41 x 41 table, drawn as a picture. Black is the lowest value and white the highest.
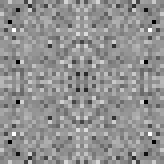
Stripes: none. Slope: none. Average level on the scale: 60%. Mirror symmetry: left to right and top to bottom. Seam: none. Odd rows or columns: none.
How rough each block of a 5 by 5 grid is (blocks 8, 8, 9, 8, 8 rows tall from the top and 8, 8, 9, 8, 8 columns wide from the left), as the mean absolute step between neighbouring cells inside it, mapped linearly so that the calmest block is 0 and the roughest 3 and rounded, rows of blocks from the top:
3 1 1 1 3 / 0 0 2 0 0 / 1 0 3 0 1 / 0 0 2 0 0 / 3 1 1 1 3
